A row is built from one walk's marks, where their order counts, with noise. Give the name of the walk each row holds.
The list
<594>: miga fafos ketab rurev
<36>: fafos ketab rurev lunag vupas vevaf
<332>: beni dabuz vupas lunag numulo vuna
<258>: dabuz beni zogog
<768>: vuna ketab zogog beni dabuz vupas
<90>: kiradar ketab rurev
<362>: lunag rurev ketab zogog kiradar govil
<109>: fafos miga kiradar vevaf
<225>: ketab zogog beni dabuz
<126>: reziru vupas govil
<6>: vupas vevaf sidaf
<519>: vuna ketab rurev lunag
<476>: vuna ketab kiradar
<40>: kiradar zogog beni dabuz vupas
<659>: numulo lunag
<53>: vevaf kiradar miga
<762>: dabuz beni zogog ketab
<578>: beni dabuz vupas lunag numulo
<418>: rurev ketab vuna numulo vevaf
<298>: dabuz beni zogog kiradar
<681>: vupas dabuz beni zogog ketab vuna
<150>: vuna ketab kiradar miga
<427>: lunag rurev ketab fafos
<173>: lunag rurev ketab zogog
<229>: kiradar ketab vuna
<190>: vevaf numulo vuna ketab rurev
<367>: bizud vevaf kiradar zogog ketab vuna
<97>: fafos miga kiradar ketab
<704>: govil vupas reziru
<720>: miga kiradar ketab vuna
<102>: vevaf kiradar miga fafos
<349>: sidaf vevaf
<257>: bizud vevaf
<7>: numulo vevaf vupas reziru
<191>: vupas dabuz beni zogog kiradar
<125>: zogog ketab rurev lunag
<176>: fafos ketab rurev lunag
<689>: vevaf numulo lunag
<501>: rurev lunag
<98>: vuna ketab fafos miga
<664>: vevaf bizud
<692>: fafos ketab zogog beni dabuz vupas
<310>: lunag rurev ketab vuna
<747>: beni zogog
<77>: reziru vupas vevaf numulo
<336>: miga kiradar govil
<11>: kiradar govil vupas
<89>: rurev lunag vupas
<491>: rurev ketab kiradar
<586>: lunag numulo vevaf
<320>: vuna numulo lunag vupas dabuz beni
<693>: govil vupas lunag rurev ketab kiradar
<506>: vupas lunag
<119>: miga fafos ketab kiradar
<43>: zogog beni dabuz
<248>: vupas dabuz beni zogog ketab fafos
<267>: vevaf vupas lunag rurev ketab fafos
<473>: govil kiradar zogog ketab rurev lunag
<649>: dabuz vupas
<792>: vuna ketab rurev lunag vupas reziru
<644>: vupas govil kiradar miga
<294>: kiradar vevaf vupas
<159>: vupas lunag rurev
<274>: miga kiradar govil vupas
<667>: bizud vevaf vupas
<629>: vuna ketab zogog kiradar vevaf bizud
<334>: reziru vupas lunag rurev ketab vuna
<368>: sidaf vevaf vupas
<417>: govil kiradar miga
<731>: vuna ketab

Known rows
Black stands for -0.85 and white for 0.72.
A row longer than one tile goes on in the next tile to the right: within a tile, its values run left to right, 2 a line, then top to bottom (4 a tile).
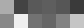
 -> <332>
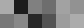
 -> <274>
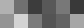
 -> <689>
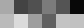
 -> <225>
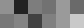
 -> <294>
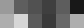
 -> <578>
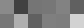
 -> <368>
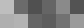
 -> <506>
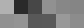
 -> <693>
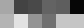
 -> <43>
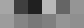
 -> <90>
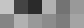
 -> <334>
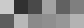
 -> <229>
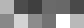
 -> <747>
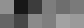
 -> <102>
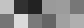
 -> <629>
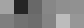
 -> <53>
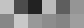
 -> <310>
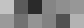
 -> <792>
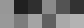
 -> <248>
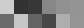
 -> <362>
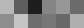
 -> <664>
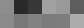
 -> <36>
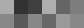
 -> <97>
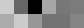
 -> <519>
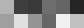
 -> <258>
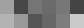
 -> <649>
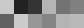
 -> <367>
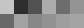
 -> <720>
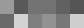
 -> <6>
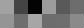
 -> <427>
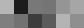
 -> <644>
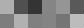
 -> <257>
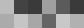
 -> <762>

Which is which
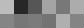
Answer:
<150>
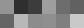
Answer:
<418>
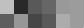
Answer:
<336>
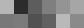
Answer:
<417>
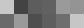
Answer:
<126>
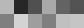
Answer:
<681>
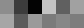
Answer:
<594>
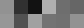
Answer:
<267>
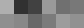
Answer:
<491>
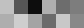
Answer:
<173>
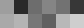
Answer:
<768>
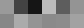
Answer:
<190>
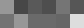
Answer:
<77>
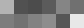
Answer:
<7>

